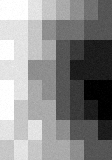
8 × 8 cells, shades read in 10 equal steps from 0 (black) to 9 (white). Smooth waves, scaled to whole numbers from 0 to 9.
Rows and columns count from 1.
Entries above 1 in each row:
8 8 6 5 6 6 7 8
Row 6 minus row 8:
2 -1 -1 0 -3 -3 -2 -3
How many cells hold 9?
5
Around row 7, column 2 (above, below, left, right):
7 8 8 8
